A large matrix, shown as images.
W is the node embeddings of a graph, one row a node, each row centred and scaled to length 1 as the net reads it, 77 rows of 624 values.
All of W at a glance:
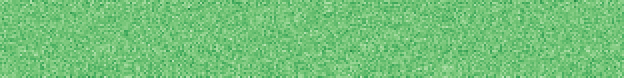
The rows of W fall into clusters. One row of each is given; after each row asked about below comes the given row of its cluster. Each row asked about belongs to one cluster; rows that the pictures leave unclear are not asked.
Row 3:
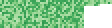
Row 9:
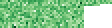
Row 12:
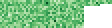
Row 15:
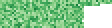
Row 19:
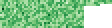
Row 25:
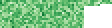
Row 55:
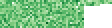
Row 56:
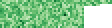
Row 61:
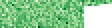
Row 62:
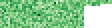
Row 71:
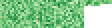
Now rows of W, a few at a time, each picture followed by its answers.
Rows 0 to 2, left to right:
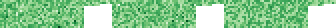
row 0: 56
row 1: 12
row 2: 3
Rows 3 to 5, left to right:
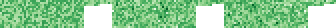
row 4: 19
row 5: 15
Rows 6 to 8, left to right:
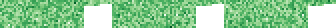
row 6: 3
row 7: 56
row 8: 61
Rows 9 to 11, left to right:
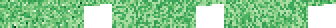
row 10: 3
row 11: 61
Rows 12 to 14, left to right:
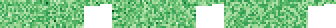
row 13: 19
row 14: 25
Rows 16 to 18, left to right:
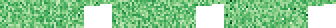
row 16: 12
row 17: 9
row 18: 61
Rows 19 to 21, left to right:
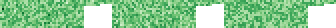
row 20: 61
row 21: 15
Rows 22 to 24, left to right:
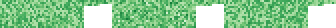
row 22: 61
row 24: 3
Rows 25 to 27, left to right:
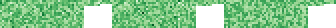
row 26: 55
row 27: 56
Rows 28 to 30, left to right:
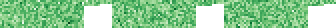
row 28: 3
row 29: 62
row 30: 9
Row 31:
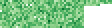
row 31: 19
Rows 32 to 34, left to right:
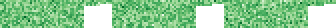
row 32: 71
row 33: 15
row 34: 62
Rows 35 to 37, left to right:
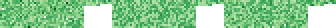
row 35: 19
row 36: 19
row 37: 12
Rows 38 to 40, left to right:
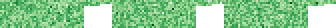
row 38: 15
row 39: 55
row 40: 55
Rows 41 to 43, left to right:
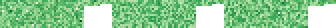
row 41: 25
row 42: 12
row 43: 19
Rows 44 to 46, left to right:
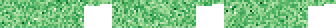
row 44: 3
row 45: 62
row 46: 25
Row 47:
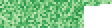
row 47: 3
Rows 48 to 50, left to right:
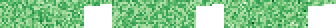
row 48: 62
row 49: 25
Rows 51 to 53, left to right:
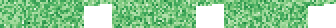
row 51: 3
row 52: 71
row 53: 15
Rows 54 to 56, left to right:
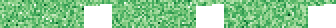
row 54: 71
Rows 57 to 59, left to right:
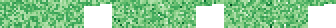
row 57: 15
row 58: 62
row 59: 12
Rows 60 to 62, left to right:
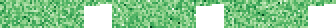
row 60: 71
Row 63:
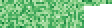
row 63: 55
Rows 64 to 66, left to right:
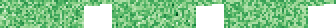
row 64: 25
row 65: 56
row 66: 56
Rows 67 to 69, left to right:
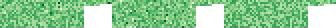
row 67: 55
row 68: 9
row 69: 55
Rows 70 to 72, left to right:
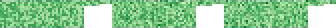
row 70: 56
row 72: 55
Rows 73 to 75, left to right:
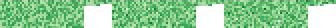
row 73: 19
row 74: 19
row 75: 12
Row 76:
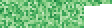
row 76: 56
